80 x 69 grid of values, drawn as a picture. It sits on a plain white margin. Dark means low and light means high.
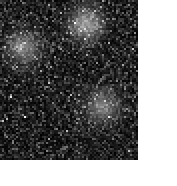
Mirror symmetry: none. Average level on the scale: 20%. Bumps: three. Histogram: skewed, a long tail of high values.
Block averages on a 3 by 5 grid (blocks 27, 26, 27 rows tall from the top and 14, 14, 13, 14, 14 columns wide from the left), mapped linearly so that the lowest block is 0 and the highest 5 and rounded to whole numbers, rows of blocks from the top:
32350 / 11021 / 00121
